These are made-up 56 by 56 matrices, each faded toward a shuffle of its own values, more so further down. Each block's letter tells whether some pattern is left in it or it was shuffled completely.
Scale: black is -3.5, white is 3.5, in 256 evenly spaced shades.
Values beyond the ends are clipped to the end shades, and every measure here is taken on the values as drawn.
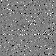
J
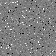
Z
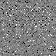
J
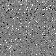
J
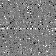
J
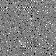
J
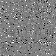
J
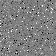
Z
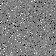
Z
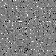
J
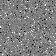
Z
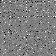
J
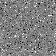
Z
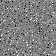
Z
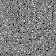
J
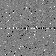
J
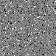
J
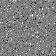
Z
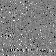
J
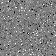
Z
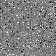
J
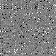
J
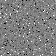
Z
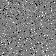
Z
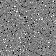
Z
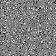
J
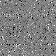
J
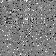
J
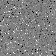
Z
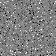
Z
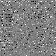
J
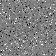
Z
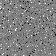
Z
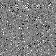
J
